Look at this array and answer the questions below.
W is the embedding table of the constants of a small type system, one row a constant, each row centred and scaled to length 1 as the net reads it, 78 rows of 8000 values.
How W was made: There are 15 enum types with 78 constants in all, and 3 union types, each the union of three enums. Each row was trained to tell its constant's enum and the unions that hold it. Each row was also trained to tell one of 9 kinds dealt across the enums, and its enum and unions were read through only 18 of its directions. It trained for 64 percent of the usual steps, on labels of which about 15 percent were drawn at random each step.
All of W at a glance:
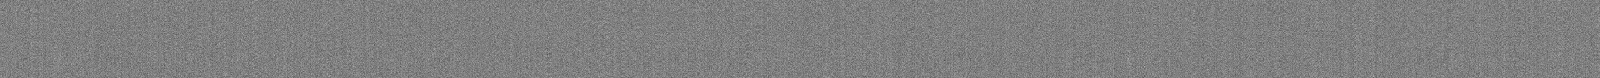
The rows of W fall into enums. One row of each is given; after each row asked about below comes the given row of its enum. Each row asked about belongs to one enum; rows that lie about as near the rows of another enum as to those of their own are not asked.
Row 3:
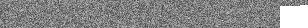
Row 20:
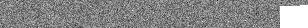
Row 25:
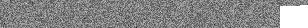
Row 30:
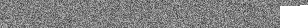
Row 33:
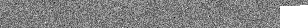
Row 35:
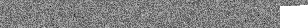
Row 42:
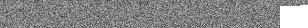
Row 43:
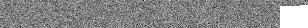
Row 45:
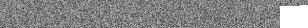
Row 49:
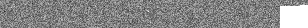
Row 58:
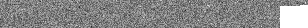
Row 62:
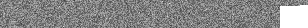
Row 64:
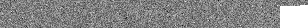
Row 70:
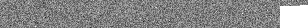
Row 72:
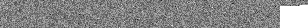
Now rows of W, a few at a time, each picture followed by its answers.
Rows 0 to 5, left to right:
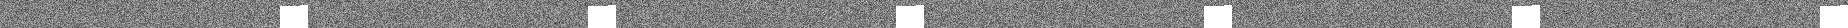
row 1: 25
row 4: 70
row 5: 64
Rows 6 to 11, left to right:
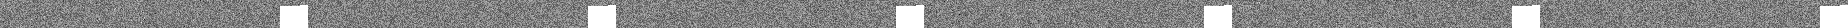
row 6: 49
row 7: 25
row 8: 25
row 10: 42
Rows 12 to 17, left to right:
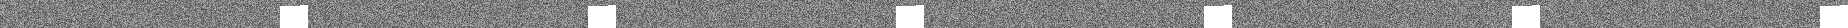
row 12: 45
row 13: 30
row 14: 70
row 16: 30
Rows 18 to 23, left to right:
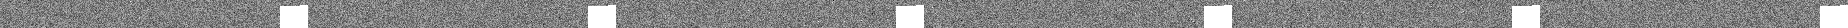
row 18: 72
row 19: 42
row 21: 25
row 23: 42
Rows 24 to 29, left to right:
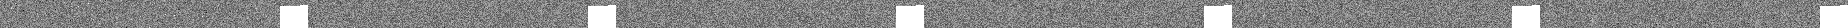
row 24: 64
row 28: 58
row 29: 3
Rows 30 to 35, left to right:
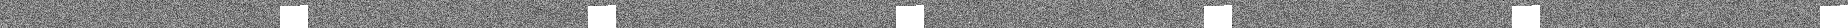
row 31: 20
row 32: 62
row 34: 45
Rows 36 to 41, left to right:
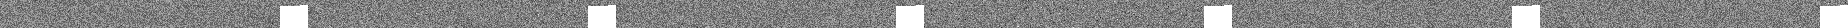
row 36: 49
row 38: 3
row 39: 20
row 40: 58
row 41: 62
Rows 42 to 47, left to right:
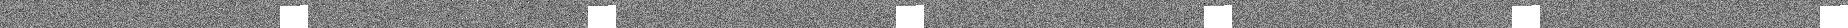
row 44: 49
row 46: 58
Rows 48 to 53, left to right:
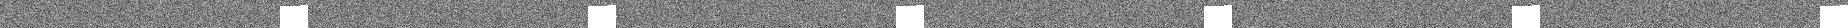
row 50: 70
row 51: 62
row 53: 33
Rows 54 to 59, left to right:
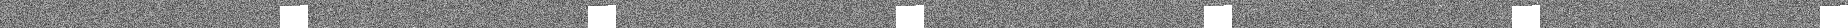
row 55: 3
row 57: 72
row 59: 3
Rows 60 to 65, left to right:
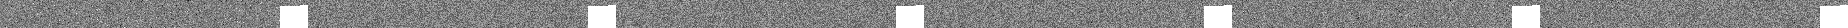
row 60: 58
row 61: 43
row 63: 70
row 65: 33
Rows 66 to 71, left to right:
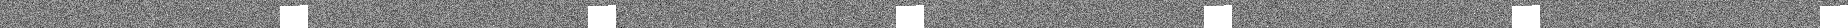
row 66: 70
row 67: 45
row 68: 33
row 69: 49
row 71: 3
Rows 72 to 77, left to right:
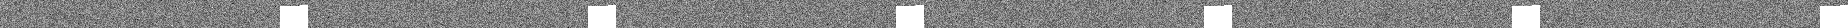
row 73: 62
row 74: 62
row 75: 25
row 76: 33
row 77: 58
